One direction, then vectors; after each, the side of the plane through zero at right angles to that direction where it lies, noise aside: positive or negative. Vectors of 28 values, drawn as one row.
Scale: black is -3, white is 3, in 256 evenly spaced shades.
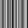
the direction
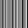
positive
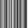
negative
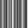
negative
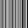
positive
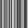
negative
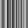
positive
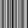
positive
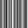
negative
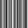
negative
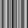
positive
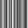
negative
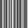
negative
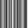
negative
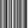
negative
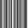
negative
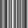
negative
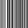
positive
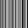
positive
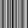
positive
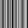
positive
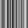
positive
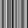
positive
